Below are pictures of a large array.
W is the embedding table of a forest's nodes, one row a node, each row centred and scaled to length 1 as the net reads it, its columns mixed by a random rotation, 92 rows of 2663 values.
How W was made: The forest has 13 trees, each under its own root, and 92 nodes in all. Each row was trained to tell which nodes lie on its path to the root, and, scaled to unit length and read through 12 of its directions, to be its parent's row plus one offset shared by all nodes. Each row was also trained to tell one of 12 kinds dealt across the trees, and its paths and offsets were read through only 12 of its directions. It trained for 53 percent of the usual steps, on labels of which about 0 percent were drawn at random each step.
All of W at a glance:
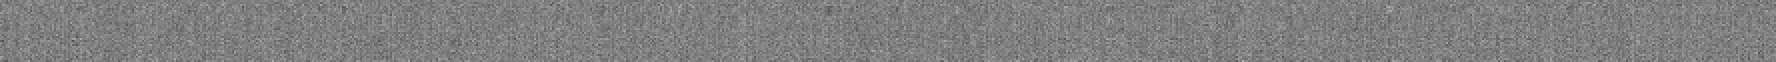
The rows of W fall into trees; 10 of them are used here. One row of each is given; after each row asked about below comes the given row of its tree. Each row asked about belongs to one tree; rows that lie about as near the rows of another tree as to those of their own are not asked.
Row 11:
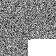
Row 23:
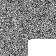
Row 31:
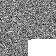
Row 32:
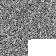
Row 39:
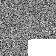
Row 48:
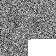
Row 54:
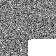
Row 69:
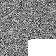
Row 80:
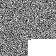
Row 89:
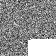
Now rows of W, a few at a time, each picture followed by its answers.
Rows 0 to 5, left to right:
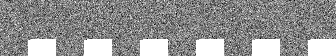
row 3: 39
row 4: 54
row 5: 32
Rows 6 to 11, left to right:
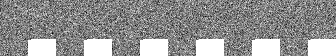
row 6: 31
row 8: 31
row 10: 89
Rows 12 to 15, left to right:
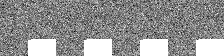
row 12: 54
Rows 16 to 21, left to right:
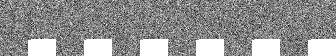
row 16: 54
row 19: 80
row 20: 23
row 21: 54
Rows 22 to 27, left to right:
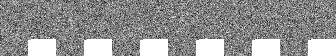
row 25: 31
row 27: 48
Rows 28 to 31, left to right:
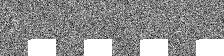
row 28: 39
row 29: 31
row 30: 54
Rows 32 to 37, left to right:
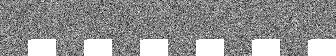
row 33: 39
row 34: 31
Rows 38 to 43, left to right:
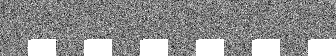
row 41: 32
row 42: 32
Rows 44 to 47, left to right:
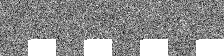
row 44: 39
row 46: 54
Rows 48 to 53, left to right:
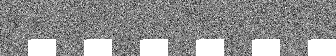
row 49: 23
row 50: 54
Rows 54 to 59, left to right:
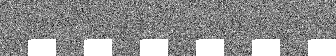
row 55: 39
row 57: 31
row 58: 31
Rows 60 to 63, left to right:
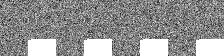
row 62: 39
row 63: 31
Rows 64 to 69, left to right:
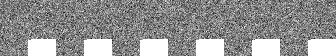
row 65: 31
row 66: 39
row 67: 39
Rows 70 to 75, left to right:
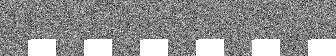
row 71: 31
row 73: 32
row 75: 54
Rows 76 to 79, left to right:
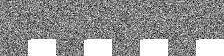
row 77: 54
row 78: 48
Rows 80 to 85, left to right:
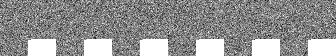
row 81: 23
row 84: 54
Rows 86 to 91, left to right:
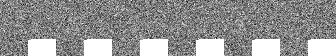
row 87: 39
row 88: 39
